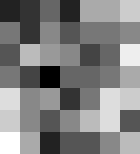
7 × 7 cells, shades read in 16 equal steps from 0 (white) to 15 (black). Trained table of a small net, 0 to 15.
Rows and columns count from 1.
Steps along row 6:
up up down down down up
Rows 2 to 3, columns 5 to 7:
8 8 7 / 11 9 1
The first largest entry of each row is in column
1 2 5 3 4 3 3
